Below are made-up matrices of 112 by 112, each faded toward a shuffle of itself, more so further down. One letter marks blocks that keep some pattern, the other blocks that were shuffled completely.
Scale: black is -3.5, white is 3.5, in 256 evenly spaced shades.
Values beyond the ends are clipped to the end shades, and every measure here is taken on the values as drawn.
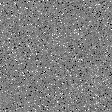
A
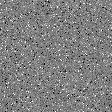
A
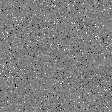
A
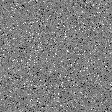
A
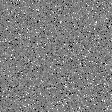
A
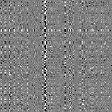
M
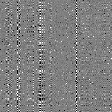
M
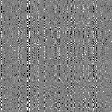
M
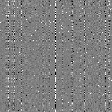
M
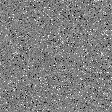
A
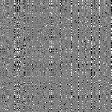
M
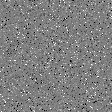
A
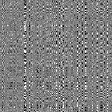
M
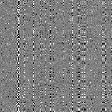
M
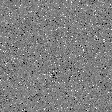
A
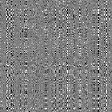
M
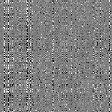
M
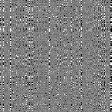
M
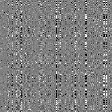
M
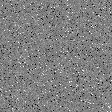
A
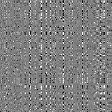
M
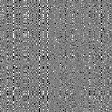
M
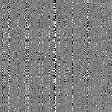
M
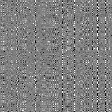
M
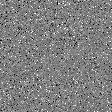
A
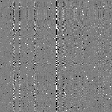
M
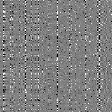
M
